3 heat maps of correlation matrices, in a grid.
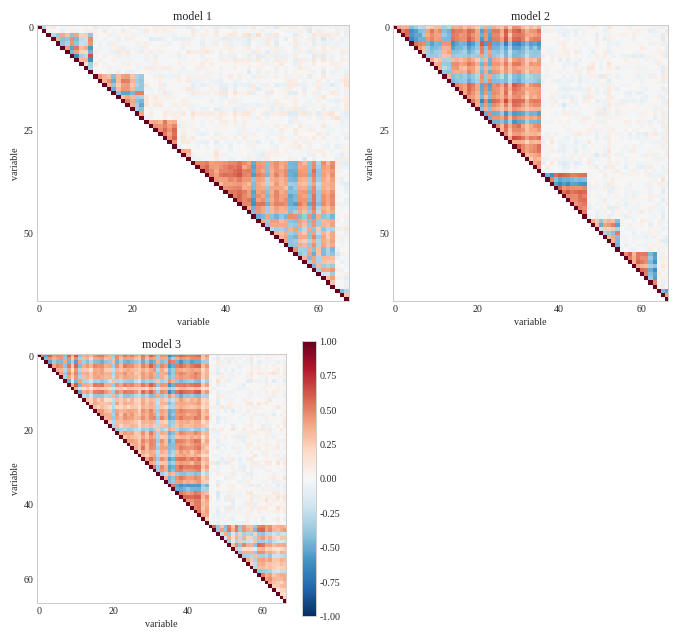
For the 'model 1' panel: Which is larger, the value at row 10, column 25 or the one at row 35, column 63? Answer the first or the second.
the second
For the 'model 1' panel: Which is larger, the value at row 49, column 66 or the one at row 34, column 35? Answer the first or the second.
the second
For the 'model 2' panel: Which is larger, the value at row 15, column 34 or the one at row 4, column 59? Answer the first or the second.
the first
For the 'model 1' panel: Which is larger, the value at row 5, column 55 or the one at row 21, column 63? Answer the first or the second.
the second
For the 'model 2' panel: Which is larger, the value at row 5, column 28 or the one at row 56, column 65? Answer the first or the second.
the second
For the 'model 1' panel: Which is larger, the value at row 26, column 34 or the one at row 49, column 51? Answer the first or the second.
the first
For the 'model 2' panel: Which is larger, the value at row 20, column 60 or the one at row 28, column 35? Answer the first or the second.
the second
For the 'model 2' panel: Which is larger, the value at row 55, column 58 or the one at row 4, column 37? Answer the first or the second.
the first
